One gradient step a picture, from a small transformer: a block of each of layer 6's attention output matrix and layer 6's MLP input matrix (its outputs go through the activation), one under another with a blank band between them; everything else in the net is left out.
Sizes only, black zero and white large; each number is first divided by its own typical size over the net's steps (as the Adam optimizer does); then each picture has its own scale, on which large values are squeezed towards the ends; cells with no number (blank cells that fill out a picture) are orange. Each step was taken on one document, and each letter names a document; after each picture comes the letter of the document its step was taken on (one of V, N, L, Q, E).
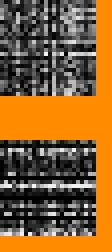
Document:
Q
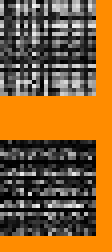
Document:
Q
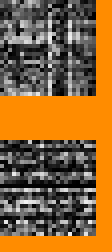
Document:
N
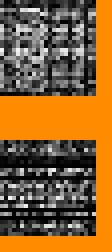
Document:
Q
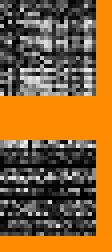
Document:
N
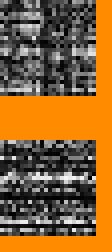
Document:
N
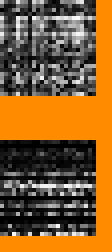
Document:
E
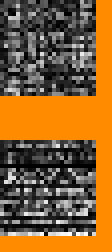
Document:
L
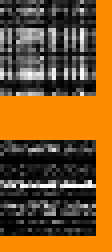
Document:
E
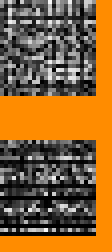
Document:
N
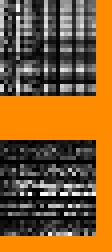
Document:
E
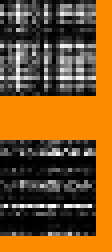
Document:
E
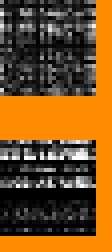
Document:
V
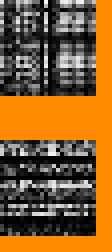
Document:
Q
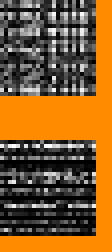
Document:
L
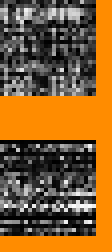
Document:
L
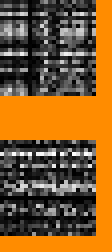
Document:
E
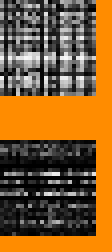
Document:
Q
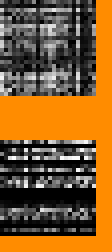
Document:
V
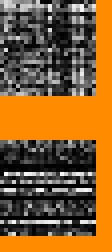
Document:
L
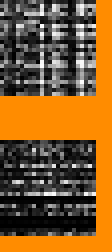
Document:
E
